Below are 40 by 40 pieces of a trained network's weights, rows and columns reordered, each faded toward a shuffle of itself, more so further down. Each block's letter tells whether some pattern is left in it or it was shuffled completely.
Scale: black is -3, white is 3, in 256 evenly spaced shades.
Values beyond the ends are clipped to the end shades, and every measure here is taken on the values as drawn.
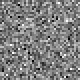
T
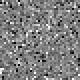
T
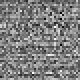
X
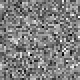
X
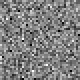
T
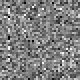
X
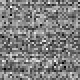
X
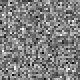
T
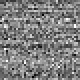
X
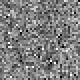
T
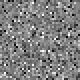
T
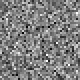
T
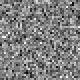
T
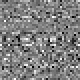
X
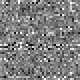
X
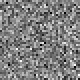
X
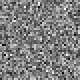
T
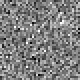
T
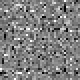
X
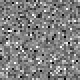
T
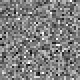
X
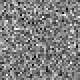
T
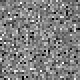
T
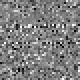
X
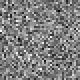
T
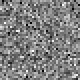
T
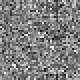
X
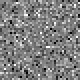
T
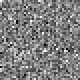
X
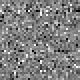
X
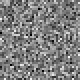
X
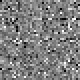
X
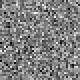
T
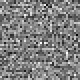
X
